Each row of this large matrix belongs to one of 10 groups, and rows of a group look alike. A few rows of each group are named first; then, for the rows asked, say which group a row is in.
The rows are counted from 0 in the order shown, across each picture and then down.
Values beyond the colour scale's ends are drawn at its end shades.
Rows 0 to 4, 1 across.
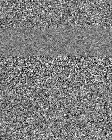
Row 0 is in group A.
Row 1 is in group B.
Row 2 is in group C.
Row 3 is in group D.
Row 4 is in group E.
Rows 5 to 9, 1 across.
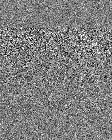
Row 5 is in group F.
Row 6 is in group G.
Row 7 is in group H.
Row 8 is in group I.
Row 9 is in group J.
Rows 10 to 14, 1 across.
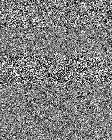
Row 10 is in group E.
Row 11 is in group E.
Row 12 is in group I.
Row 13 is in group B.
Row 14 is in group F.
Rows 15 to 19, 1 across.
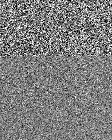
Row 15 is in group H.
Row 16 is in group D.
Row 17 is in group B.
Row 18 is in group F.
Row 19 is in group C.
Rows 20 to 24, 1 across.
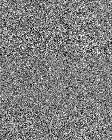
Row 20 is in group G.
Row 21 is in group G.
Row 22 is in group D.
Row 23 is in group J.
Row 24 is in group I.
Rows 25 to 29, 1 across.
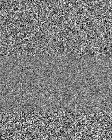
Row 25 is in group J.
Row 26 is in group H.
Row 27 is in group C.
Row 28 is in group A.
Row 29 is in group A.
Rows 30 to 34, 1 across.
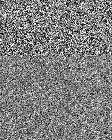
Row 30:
E
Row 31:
D
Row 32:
G
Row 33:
A
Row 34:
H
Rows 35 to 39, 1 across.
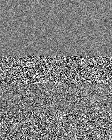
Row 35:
H
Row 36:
B
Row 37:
E
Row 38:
C
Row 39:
J
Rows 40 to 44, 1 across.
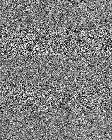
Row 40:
H
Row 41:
E
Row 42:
J
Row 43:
A
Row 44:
G
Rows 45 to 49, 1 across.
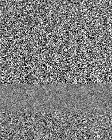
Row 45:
D
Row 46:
J
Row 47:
B
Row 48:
E
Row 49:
B
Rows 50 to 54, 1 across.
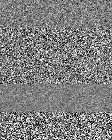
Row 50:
H
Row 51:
B
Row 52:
F
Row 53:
A
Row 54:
E
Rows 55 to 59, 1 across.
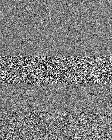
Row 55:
D
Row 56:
C
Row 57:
B
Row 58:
E
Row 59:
G
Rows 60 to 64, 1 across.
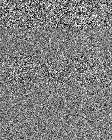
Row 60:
G
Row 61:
D
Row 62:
I
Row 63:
H
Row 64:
J
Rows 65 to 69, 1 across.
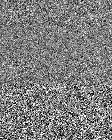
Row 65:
I
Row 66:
J
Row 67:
I
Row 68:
E
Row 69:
H
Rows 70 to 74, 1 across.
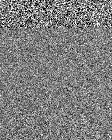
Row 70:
B
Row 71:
I
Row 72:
J
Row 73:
D
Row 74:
D
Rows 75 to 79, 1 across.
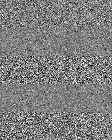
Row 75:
J
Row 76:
E
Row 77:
J
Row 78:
E
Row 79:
F
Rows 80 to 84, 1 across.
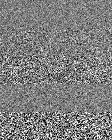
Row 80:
J
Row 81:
D
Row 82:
I
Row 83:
B
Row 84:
B
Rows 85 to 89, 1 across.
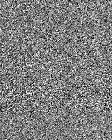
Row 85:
H
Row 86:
B
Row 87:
A
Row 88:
A
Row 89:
G
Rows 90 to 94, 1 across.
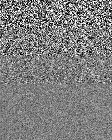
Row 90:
J
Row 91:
J
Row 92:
H
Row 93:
C
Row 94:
C
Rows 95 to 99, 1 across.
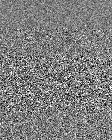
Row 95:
B
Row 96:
F
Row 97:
I
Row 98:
C
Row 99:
J
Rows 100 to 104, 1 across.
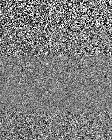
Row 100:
D
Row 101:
D
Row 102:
C
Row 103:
F
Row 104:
D
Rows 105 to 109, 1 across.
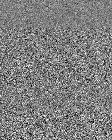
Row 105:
F
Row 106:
B
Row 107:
F
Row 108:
F
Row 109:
E
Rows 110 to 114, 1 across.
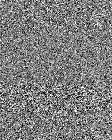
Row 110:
B
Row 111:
J
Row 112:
H
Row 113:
B
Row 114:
C
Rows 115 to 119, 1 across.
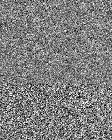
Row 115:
E
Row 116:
E
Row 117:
F
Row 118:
G
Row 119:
H
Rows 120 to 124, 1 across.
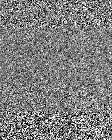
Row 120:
J
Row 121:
D
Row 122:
D
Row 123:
G
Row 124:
F
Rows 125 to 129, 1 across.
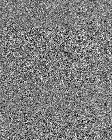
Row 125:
G
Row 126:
G
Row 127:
D
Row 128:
C
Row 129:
B
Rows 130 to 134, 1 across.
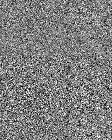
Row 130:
G
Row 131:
E
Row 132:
A
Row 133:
D
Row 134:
G
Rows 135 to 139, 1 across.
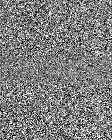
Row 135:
D
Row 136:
C
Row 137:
J
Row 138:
A
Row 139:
G
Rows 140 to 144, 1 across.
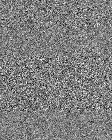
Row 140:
B
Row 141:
G
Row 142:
F
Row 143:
D
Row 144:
E
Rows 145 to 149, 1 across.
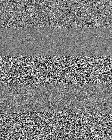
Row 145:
F
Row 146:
C
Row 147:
B
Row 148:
I
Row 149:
C
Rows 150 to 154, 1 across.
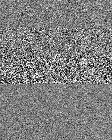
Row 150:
C
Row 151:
F
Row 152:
E
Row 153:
J
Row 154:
C
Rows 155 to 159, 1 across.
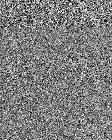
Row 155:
H
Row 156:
I
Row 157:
H
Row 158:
C
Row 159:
G
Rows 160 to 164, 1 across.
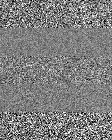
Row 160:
G
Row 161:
J
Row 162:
A
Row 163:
C
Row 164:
I
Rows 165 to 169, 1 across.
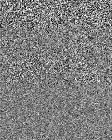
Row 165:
A
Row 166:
J
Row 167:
G
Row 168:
H
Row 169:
H
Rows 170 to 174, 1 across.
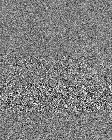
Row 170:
E
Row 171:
G
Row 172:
G
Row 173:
J
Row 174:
C
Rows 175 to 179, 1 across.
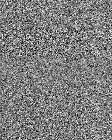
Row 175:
A
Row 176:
C
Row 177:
E
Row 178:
C
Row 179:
C
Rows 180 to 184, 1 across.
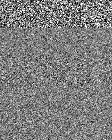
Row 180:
C
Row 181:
B
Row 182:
B
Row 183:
I
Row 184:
A
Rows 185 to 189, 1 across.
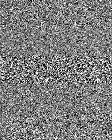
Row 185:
J
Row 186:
B
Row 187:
B
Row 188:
C
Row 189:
E
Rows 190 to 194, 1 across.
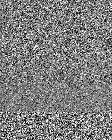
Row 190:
C
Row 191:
E
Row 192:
H
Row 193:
C
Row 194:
F
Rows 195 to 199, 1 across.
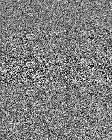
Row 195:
C
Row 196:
E
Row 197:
E
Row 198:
E
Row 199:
I
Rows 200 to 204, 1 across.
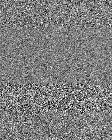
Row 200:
D
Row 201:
C
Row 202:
B
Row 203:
I
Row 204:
I
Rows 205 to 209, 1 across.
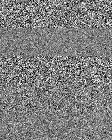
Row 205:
E
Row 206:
J
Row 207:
C
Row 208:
F
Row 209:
I
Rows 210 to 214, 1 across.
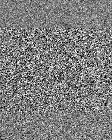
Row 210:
G
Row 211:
B
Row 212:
H
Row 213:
C
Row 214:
A
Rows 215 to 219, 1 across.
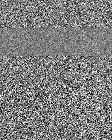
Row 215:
E
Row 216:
G
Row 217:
G
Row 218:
D
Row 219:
H
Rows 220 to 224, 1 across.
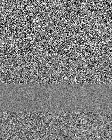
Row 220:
E
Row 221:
I
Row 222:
J
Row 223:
D
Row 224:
G
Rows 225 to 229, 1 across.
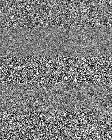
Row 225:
D
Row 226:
G
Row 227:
J
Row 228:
E
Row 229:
G
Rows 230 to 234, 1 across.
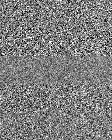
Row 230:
C
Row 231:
A
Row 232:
I
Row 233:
D
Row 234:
D
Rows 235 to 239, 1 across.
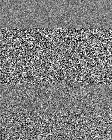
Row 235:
I
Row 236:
C
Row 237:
H
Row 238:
D
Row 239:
C
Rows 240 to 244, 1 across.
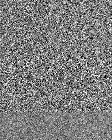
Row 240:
D
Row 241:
D
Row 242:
H
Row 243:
I
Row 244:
G
